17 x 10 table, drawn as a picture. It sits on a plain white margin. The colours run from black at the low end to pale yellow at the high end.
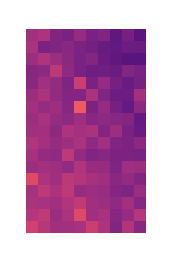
Calmest part: middle left. Ninth with the lowest average: top right. Slope: up to the bottom left. Grain: fine. Mirror symmetry: none.
